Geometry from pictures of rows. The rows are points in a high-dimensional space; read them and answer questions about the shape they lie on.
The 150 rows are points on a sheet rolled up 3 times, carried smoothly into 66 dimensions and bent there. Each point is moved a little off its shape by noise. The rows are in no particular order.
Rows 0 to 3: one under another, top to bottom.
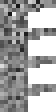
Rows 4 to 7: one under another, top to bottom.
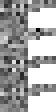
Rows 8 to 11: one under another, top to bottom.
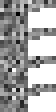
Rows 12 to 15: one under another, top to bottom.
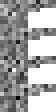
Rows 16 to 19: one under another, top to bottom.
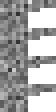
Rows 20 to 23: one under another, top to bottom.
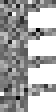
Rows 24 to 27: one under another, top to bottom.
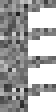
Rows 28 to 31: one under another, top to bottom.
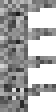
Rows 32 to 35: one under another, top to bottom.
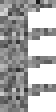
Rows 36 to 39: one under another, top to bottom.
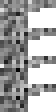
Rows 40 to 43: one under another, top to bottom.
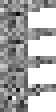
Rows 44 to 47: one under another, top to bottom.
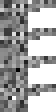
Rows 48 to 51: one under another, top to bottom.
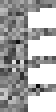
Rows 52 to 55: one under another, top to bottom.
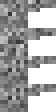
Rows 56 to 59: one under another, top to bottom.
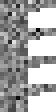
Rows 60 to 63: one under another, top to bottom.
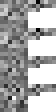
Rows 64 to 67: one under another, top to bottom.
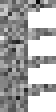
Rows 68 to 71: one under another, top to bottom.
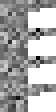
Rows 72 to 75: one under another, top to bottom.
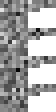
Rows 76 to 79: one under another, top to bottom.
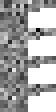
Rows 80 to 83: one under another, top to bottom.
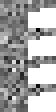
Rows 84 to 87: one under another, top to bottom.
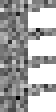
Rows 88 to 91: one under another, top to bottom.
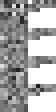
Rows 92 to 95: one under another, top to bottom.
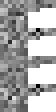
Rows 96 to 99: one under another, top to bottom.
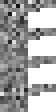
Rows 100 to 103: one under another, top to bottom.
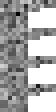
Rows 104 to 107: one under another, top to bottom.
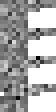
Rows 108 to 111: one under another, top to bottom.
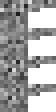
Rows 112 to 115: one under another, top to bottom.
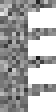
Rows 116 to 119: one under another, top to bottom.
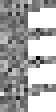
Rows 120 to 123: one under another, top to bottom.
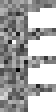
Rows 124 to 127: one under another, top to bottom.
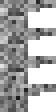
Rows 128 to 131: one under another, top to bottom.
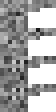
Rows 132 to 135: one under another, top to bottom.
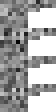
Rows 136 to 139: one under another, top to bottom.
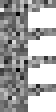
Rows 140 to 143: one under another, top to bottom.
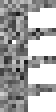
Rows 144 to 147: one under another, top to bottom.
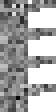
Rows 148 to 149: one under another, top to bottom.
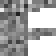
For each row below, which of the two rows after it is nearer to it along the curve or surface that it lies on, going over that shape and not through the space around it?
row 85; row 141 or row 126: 141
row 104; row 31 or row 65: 31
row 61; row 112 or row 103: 112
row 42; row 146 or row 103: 146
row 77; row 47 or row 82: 47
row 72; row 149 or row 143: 143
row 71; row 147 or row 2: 147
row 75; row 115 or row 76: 115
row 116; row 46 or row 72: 72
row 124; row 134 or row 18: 134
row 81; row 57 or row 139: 57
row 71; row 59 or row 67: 59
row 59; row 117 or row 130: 130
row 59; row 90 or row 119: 90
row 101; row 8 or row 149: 149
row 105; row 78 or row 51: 78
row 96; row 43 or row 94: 43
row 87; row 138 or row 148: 138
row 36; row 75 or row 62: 75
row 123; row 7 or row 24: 24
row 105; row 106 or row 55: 55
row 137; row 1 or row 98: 98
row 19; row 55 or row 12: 12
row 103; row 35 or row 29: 29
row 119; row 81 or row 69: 69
